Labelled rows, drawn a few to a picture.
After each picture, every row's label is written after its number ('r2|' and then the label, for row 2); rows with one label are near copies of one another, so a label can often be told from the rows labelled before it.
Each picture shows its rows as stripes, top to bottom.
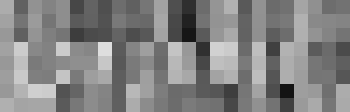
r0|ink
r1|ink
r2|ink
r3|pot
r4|pot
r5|pot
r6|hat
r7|hat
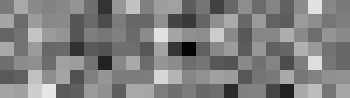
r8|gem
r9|ink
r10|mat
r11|ink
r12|gem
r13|mat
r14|hat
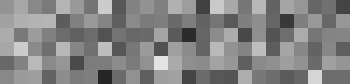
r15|pot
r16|hat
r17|ink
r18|pot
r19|mat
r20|gem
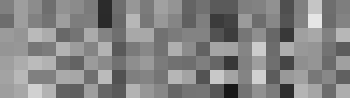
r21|gem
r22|gem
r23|hat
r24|pot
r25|hat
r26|pot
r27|hat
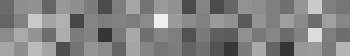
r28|gem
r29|mat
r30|gem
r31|hat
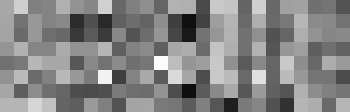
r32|pot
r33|ink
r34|ink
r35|pot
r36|mat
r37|pot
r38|ink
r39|hat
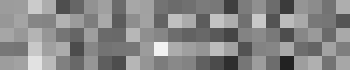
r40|hat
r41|pot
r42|hat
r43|mat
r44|hat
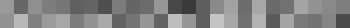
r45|ink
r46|pot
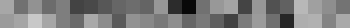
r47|ink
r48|hat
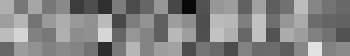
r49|ink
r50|pot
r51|pot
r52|gem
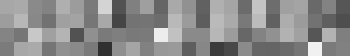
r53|pot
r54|pot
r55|mat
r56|gem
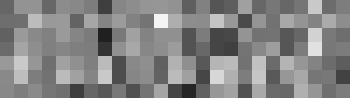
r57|gem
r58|mat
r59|gem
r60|gem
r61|pot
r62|pot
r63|ink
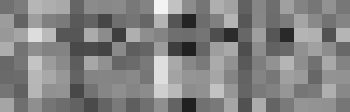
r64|mat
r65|ink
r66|hat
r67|ink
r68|mat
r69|mat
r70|mat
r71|ink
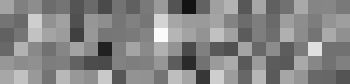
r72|ink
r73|mat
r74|mat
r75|gem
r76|ink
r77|pot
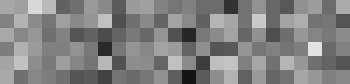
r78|hat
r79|pot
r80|ink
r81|gem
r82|pot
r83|ink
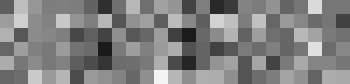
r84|gem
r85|pot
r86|ink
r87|gem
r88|ink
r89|mat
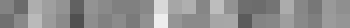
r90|mat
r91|mat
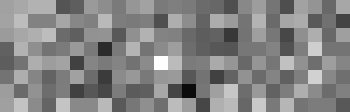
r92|hat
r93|pot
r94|hat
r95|gem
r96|mat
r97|gem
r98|ink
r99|pot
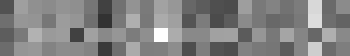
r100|gem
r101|gem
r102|mat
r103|gem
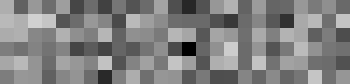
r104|ink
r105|hat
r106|pot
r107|ink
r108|pot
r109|gem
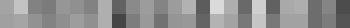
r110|pot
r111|pot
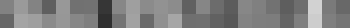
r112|gem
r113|gem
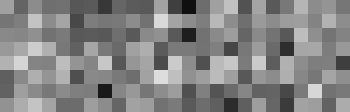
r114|ink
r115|mat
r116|ink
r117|hat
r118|pot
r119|mat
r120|gem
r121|hat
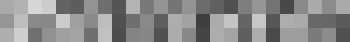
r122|hat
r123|pot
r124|pot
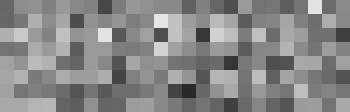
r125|gem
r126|mat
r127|pot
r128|mat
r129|hat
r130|pot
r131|ink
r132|hat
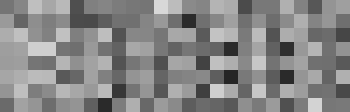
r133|mat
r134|ink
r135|pot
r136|hat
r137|pot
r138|hat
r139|pot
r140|gem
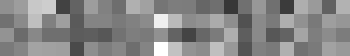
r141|hat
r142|mat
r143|ink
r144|mat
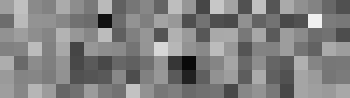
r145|pot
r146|gem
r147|pot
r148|mat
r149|ink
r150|ink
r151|hat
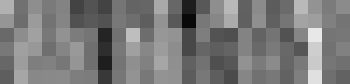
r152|ink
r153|ink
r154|gem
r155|gem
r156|gem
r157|gem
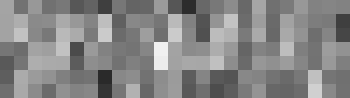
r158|ink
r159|pot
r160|pot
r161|mat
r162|mat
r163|gem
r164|gem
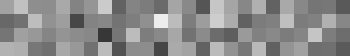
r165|pot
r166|mat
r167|gem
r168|pot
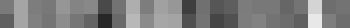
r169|gem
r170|gem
